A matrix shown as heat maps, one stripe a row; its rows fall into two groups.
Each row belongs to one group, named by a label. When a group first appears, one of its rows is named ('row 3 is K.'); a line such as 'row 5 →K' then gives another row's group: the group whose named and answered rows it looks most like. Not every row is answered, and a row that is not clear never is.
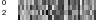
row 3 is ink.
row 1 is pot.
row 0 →pot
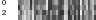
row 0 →pot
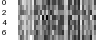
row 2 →pot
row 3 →ink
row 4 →pot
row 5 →ink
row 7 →pot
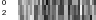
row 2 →pot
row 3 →pot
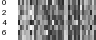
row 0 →pot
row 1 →pot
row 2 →pot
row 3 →ink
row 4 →ink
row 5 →pot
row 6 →ink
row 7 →ink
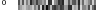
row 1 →ink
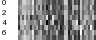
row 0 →ink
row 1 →ink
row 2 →ink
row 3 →pot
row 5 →ink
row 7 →ink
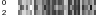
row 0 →ink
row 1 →pot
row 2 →ink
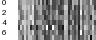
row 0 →ink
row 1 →ink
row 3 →pot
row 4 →ink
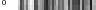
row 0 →pot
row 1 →pot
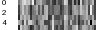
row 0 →ink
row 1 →ink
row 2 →ink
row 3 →ink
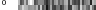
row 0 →pot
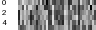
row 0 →ink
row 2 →ink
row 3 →ink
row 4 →pot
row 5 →pot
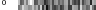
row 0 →pot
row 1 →ink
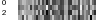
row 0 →ink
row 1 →pot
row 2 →ink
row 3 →pot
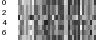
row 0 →ink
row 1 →pot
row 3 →ink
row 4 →pot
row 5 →pot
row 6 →pot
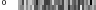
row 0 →pot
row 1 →pot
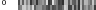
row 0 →pot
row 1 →ink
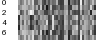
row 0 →pot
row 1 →ink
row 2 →pot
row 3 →ink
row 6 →ink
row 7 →pot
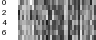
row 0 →pot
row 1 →ink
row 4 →ink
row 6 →pot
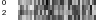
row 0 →ink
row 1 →pot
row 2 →pot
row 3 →ink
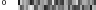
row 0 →ink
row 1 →pot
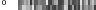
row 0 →pot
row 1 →ink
